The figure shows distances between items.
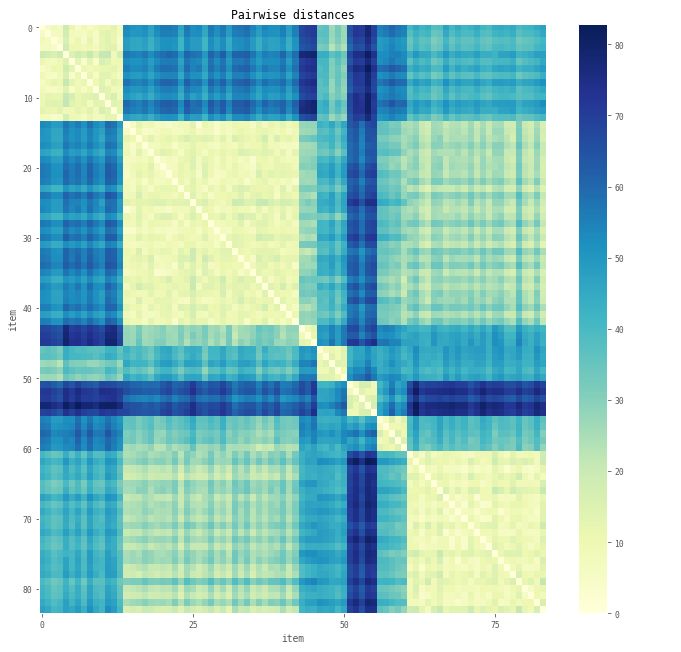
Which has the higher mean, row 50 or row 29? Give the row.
50
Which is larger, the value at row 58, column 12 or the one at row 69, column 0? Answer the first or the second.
the first
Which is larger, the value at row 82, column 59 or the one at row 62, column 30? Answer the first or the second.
the first
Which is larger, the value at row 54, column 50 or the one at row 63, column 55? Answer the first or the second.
the second
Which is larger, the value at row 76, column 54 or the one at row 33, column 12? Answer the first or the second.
the first
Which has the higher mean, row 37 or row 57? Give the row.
57
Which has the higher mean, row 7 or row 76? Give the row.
7
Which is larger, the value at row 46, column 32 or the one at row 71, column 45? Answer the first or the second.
the second
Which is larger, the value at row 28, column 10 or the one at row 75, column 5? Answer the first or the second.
the first
